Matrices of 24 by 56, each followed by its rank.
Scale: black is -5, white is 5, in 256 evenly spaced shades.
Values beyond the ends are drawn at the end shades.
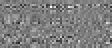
five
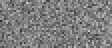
full rank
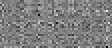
five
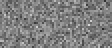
full rank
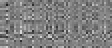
three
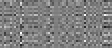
two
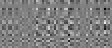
two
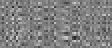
three
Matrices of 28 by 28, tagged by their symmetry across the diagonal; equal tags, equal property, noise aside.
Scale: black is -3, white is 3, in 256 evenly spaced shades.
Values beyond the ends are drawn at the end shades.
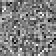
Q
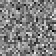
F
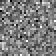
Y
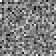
Y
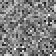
Y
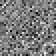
Y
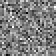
Q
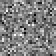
Q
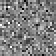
Q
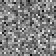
F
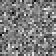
Y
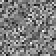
Y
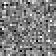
Q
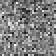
Q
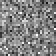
F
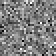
Q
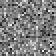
Q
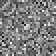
Y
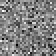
F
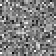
F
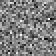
F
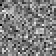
F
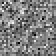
Y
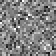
Y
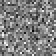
F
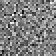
Q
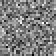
F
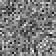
Y
